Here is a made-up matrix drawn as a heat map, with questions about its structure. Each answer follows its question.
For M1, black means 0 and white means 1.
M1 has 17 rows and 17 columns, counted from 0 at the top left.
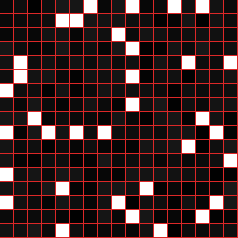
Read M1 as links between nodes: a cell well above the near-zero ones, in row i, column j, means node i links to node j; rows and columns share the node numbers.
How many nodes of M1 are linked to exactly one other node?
7
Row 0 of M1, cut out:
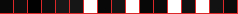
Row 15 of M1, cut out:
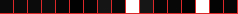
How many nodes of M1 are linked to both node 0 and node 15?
2
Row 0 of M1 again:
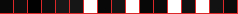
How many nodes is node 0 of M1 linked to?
4
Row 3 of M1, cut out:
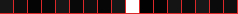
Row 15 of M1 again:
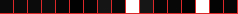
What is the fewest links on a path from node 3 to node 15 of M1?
2
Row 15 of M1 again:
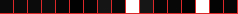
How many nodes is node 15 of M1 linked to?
2
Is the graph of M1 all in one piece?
yes
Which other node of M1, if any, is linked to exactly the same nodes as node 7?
node 3
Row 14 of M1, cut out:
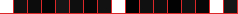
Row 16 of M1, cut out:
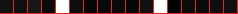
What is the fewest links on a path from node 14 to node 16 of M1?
6
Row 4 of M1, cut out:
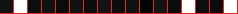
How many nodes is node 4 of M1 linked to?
3
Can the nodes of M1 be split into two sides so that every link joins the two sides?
yes
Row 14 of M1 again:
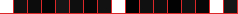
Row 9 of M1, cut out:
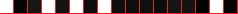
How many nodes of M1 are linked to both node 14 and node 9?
2
